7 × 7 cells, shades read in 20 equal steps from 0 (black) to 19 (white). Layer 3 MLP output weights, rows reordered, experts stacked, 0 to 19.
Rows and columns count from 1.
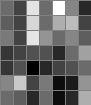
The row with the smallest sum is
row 5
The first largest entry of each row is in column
5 3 3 7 7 2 7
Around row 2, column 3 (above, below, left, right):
17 17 5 8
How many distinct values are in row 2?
6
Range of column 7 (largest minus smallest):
10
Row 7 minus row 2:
1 2 -13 0 -12 -11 8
